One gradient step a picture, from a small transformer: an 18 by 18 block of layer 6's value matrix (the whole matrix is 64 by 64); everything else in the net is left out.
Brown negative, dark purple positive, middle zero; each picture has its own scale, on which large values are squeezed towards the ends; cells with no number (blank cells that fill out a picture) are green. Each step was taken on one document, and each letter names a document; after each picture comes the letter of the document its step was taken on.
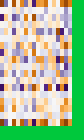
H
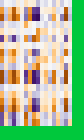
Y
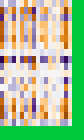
H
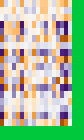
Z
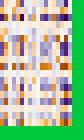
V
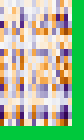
Z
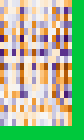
Z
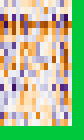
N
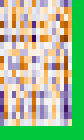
H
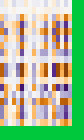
Z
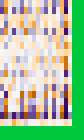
N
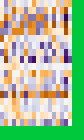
N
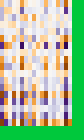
H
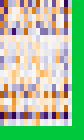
N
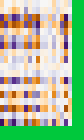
Y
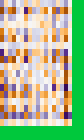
N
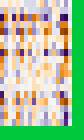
V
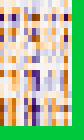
Y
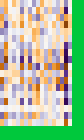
H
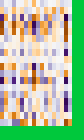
Y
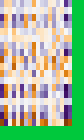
H
